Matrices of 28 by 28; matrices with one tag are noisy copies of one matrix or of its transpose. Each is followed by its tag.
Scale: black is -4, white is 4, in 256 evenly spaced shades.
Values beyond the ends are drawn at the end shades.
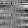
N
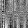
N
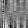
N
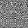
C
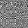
C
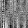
N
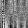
N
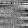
N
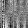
N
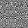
C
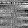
N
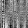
N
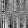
N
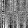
N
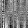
N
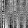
N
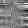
N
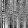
N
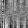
N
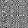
C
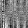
N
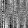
N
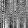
N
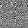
C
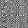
C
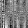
N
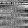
N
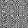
C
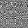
C
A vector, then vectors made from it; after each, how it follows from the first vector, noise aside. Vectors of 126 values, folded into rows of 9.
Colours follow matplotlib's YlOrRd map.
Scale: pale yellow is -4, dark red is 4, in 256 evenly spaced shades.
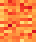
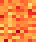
wrapped around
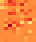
partly zeroed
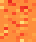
partly zeroed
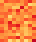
wrapped around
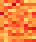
wrapped around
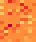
partly zeroed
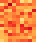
wrapped around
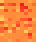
partly zeroed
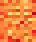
wrapped around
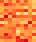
wrapped around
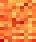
wrapped around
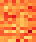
wrapped around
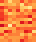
negated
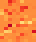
partly zeroed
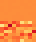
partly zeroed
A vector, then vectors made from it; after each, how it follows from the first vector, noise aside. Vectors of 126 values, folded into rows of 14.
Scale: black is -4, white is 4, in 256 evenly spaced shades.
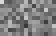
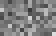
reversed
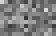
sign-scrambled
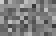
sign-scrambled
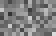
reversed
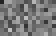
sign-scrambled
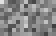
sign-scrambled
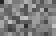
sign-scrambled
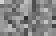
sign-scrambled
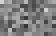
sign-scrambled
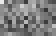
sign-scrambled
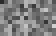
sign-scrambled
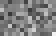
reversed
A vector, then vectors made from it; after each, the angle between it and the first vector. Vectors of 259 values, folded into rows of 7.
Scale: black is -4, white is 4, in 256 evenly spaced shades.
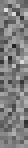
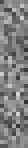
partly opposed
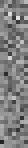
orthogonal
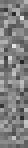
nearly opposite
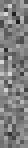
partly opposed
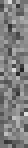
orthogonal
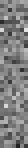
orthogonal
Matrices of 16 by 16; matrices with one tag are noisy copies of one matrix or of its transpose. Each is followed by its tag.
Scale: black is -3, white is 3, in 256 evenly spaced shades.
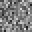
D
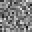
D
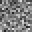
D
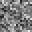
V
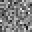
D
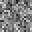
V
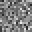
D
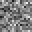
V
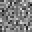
D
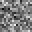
V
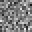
D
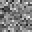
V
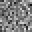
D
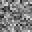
V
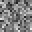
V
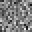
D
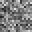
V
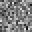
D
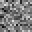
V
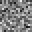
D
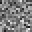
D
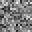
V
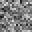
V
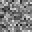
V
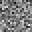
D
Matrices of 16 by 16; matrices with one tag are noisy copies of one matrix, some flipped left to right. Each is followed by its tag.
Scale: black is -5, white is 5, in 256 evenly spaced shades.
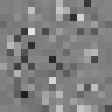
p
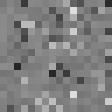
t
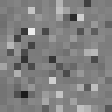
p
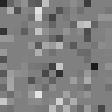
t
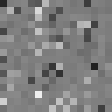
t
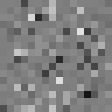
p
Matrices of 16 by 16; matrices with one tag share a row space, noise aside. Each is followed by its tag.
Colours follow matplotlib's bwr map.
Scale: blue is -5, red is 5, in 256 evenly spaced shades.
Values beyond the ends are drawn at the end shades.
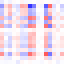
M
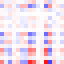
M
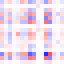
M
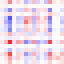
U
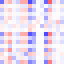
M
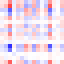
U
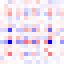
U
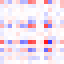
M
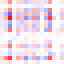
U
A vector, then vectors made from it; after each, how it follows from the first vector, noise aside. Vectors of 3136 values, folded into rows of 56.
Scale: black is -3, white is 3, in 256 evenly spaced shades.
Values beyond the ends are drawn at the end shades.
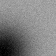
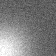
negated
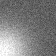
negated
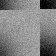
wrapped around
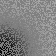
partly zeroed
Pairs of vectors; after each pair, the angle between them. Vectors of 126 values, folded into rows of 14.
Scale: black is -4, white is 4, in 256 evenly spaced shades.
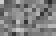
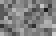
partly aligned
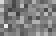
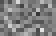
partly opposed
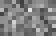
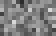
nearly parallel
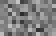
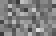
nearly opposite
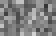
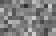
partly aligned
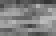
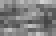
nearly opposite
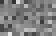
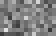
partly opposed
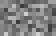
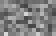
nearly parallel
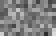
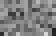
nearly opposite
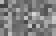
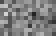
nearly opposite
